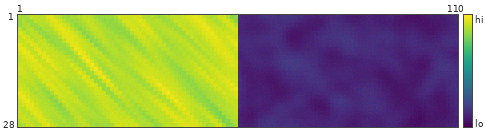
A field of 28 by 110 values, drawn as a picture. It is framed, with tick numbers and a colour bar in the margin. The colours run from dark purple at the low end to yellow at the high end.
The table splits into one row of 2 panels. Panel 1,1: very high, slanting down to the right, faint in contrast. Panel 1,2: very low, blotchy, faint in contrast.
